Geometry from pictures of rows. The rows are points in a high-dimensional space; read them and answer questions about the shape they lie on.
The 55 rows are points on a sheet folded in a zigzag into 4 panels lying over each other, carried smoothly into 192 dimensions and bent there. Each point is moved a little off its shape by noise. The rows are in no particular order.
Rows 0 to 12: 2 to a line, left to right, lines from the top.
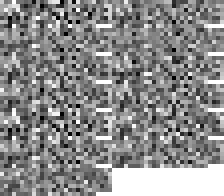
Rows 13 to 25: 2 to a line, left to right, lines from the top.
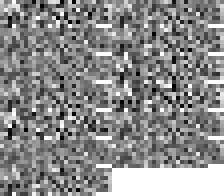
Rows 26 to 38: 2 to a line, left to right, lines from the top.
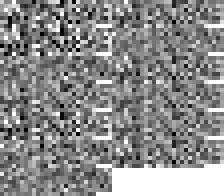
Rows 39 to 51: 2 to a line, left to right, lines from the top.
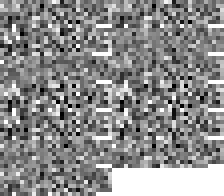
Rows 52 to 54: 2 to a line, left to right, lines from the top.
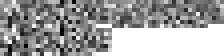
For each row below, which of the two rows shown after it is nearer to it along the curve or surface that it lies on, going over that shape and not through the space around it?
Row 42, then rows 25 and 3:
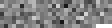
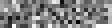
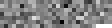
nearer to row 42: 3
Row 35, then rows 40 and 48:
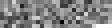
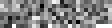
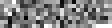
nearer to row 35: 48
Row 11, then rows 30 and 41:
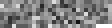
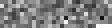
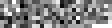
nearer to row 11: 30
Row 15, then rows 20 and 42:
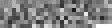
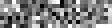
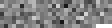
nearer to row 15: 42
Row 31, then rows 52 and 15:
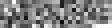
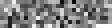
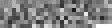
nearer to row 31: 15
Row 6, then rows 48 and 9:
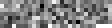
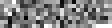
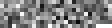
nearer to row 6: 9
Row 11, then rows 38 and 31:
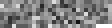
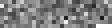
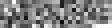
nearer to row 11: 38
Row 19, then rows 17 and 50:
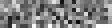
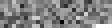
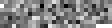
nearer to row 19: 50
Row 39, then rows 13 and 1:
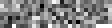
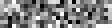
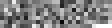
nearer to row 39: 13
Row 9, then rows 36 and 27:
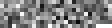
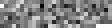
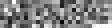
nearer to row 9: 36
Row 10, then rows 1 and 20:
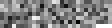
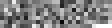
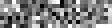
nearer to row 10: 20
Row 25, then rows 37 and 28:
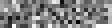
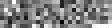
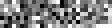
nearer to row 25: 28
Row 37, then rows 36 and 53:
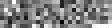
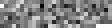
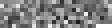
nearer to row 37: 53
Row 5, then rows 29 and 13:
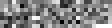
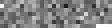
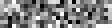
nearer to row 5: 29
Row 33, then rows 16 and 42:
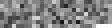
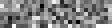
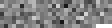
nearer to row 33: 42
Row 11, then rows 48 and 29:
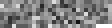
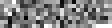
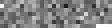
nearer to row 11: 29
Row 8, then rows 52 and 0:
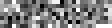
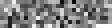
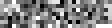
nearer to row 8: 0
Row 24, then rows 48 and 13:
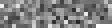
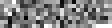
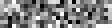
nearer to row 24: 13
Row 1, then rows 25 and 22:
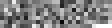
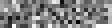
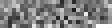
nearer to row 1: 22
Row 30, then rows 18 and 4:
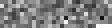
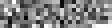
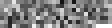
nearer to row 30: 4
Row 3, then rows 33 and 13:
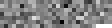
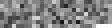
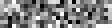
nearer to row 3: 33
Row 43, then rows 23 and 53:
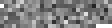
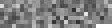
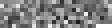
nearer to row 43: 53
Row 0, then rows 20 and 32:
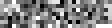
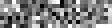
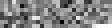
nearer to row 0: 20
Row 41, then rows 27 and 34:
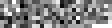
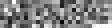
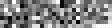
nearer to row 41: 27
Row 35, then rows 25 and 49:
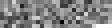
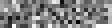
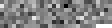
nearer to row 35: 49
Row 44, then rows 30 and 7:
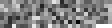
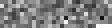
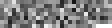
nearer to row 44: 30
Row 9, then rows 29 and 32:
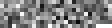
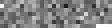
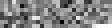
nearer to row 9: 29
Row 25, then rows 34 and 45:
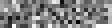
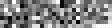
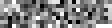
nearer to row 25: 45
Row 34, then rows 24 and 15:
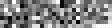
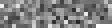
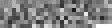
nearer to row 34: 15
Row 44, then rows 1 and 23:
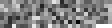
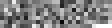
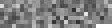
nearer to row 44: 23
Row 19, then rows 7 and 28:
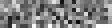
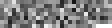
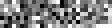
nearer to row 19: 28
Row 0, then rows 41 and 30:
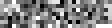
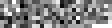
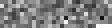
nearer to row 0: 30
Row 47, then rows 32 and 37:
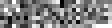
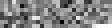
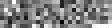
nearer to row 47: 37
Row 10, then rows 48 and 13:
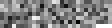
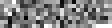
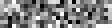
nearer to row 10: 13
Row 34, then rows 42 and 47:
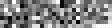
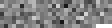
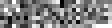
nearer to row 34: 47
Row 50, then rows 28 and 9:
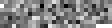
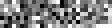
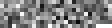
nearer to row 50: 9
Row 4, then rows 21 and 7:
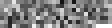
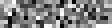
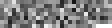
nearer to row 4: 21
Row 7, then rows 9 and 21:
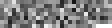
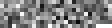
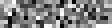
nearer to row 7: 21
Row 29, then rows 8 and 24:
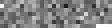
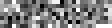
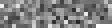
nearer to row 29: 24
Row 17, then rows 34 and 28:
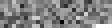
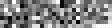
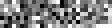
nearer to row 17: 34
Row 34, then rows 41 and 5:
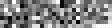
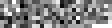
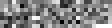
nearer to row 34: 5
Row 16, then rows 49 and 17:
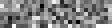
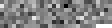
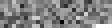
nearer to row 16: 49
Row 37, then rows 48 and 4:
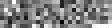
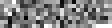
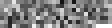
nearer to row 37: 48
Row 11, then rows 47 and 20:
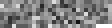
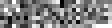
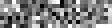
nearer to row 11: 20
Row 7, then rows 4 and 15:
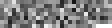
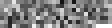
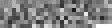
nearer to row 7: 15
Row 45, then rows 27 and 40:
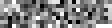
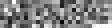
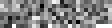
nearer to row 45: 40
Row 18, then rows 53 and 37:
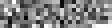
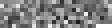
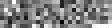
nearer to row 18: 37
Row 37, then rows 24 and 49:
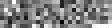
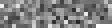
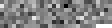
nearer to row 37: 49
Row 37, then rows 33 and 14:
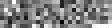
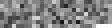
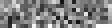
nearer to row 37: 33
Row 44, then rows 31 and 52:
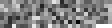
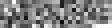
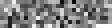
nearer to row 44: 52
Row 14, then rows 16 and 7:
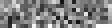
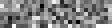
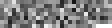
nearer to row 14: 16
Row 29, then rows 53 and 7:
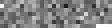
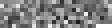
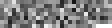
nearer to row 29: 53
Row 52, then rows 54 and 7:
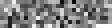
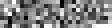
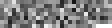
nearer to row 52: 54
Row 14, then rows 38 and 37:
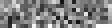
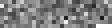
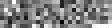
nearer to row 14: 38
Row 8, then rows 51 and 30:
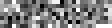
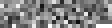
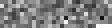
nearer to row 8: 51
